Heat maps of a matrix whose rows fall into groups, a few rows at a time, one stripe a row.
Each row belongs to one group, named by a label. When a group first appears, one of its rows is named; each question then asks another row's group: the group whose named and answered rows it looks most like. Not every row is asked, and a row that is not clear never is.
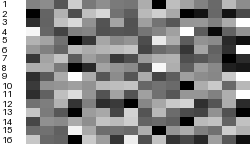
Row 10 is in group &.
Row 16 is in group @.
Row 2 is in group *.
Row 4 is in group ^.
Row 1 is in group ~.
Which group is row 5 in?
@
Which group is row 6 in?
&
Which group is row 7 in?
*
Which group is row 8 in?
@
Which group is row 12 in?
^
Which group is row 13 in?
@
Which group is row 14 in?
&
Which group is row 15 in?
~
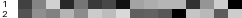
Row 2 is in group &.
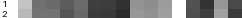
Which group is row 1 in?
^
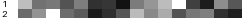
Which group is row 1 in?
^
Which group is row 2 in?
*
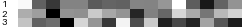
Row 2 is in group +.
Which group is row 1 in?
^
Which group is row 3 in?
@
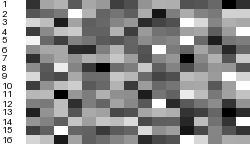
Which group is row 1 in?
*
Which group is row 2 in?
~
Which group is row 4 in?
~
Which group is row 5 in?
^
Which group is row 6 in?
@
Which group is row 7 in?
&
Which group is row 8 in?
*
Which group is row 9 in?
+
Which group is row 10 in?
~
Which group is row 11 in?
+
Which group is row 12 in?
@
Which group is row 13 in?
*
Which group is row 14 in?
&
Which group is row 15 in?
*
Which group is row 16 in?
+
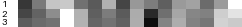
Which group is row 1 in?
~
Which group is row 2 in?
~
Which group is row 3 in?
~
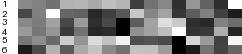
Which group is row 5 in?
&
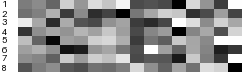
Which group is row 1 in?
&
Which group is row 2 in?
^
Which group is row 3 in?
+
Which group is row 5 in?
+
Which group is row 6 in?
@
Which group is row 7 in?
&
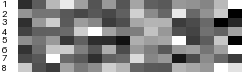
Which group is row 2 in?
^
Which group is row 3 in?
*
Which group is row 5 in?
^
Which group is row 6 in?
~
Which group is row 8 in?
+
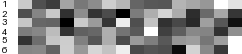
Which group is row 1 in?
+
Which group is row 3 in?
@
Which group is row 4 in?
@
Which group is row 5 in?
~
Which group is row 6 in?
&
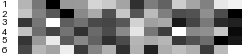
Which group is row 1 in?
+
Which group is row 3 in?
*
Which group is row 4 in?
^
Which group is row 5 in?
*
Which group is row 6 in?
~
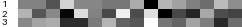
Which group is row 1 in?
~
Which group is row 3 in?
@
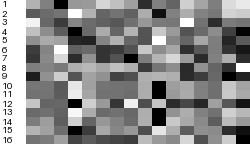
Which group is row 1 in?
+
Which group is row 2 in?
~
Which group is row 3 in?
^
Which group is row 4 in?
@
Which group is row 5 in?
@
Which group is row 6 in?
*
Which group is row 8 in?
&
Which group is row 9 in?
*
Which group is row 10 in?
~
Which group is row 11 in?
~
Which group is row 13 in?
~
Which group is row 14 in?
~
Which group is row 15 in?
@
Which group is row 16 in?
^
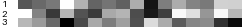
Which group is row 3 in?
@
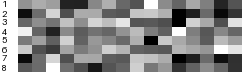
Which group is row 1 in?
@
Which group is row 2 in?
*
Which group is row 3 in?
&
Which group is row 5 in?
~
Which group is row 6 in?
+
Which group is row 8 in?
*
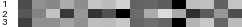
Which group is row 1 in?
&
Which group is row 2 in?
^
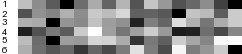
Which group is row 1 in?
@
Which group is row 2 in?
&
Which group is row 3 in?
+
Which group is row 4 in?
*
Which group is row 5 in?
+
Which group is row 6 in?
^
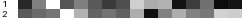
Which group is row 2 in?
~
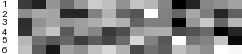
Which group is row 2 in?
@
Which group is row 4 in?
*
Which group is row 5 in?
^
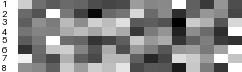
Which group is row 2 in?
*
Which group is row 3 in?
&
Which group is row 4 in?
&
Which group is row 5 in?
*
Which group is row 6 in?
~
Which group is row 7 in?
+
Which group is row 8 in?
&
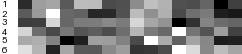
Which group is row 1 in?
*
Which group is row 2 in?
*
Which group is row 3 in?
*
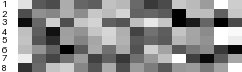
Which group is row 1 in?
+
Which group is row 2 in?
&
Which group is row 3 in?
*
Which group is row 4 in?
+
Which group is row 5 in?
+
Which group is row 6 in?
@
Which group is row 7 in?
^
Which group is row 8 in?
~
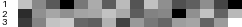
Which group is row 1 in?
@
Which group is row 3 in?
~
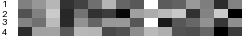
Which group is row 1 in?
@
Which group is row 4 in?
*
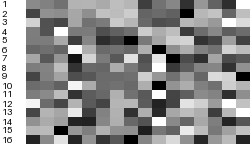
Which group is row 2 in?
&
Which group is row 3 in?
+
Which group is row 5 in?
^
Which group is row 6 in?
~
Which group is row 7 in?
@
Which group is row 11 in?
@
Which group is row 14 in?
@
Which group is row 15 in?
+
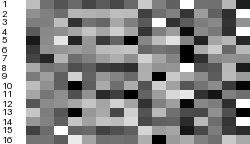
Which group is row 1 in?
^
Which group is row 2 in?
&
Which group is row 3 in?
@
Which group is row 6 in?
&
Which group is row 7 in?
*
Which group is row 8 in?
^
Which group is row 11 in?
^
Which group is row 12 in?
&
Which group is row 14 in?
&
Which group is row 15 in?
*
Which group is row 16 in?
~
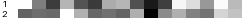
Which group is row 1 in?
+
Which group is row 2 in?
~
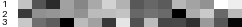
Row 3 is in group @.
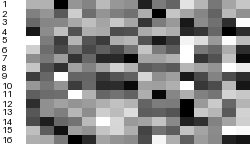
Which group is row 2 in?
~
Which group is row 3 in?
&
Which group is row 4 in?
*
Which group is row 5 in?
+
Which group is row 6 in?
^
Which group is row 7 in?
^
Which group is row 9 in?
*
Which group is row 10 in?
^
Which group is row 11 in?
~
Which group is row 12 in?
&
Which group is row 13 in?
&
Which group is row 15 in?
+
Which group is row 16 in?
@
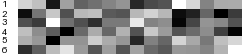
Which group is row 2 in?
*
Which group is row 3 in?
*
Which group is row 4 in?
@
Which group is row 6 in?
~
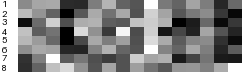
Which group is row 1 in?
@
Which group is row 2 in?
@
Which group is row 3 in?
*
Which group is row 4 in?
@
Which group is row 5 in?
@
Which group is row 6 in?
@
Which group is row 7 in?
*
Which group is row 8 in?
~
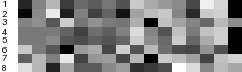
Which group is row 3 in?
~
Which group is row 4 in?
^
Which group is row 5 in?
^
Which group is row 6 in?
@
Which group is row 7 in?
~
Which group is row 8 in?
+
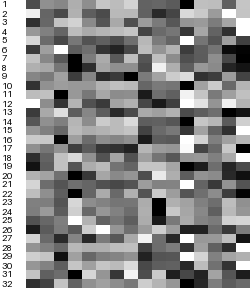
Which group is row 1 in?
&
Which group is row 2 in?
+
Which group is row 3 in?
~
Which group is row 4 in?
&
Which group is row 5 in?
^
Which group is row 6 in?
*
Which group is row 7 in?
@
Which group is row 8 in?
@
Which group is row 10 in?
&
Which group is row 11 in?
+
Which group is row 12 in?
+
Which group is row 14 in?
&
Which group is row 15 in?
&
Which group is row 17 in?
^
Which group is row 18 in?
~
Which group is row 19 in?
*
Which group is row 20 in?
@
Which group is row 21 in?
^
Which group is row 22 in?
@
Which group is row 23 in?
~
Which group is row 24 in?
~
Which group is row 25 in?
~
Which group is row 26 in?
*
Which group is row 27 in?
^
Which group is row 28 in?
&
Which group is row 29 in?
+
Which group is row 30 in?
&
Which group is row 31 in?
@
